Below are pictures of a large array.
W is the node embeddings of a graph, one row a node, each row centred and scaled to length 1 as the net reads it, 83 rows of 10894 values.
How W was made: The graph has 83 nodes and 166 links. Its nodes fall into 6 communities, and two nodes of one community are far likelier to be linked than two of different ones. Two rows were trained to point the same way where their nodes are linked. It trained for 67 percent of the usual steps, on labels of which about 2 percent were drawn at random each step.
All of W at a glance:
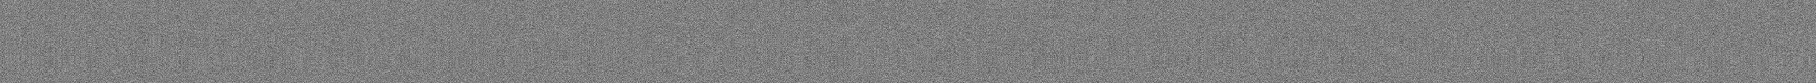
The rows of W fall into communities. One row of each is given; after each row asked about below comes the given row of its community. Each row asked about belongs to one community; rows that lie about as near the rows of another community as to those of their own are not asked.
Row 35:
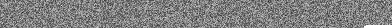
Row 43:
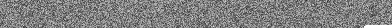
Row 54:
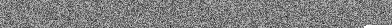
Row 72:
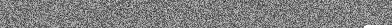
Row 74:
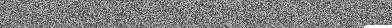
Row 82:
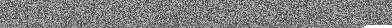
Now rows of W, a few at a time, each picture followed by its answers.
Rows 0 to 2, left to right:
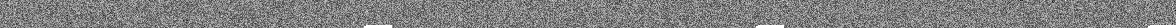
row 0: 54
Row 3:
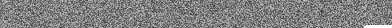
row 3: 72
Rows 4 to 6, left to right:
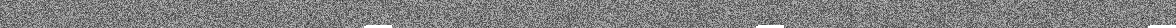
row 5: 82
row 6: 54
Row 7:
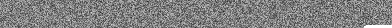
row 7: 43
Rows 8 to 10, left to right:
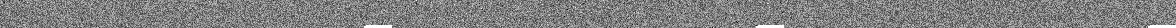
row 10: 82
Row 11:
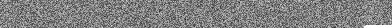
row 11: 72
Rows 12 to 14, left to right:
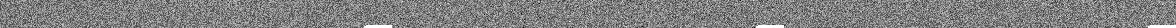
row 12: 35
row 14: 72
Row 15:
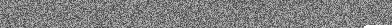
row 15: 43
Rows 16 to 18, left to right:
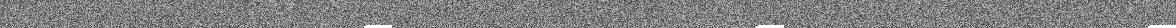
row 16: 82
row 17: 43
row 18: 43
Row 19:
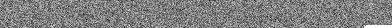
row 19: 74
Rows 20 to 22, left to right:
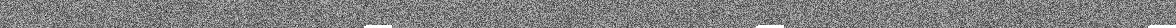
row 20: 54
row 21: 82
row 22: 43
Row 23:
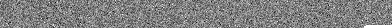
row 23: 82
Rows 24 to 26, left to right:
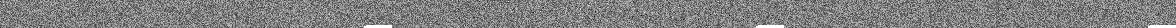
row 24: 74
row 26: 72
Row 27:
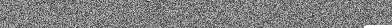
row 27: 54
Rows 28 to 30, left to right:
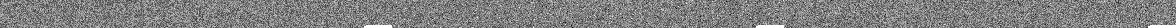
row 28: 35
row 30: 54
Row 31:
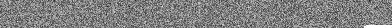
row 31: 72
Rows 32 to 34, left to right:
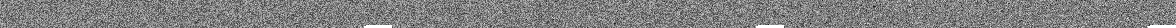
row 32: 54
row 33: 54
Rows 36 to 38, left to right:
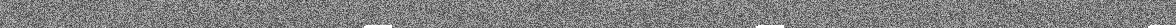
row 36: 43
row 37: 54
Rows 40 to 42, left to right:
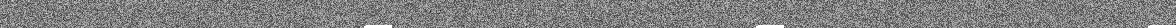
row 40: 43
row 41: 43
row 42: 72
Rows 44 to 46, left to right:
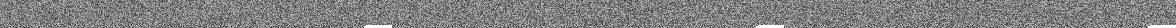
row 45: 43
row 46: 54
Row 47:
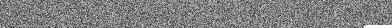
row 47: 35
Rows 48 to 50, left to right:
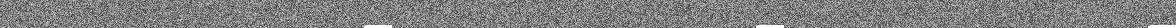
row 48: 72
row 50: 74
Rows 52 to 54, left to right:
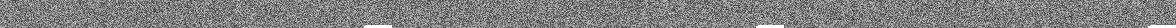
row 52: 72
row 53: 82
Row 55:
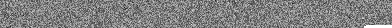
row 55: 74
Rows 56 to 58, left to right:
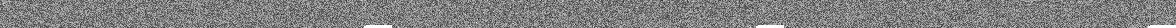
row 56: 72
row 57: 82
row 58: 72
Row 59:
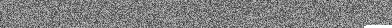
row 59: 82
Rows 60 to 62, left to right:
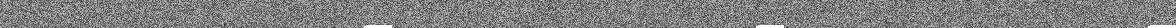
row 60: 72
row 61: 54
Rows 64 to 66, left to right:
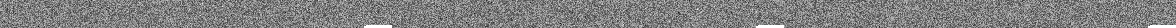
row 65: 74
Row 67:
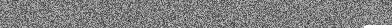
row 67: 72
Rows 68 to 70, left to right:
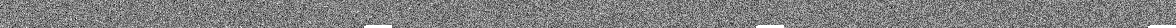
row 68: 82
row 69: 35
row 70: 82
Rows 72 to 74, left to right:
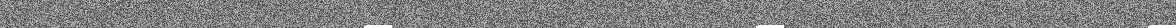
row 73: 82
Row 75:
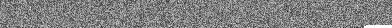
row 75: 35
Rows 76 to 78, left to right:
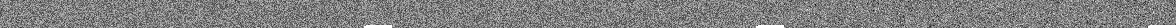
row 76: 72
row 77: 54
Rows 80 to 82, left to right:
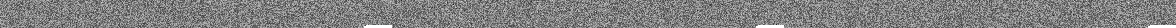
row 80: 54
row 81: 35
